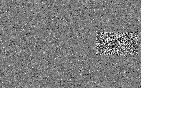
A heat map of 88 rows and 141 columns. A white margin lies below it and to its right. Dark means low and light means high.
Stripes: none. Roughest part: middle right. Odd patch: rougher, in the middle right. Histogram: heavy tails on both sides.
